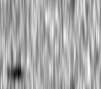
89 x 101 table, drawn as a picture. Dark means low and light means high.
Grain: streaks running down. Ninth with the lowest average: bottom left. Mirror symmetry: none. Dips: one, in the bottom left.
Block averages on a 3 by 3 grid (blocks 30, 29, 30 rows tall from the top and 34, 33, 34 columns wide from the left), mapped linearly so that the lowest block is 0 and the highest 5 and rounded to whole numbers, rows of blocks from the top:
2 5 4
4 4 4
0 4 4
